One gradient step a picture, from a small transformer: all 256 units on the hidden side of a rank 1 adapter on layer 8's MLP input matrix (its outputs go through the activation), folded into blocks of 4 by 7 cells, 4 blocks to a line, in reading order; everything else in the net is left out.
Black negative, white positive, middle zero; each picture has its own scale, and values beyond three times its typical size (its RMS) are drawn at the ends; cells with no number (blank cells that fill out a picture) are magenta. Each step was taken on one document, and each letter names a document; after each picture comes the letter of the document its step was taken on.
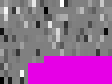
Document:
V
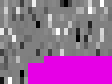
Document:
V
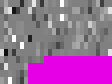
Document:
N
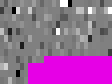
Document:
N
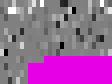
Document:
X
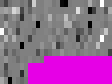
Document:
V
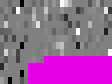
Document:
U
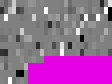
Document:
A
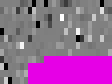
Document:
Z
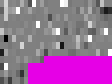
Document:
N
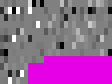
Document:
X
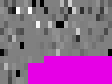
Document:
X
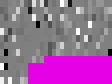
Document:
N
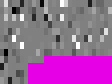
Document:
U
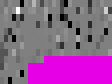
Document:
U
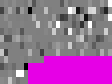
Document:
A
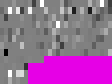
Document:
X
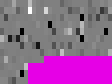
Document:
A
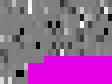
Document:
A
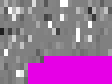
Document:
N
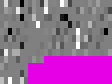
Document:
U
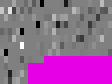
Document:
X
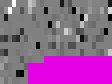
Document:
A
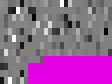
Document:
N
